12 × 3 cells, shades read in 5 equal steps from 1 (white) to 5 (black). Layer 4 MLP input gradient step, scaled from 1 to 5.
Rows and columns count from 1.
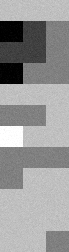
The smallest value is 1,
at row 7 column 1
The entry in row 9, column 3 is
2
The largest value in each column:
5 4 3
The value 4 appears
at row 2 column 2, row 3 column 1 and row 3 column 2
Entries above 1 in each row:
3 3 3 3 3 3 2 3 3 3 3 3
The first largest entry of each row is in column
1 1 1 1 1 1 2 1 1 1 1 3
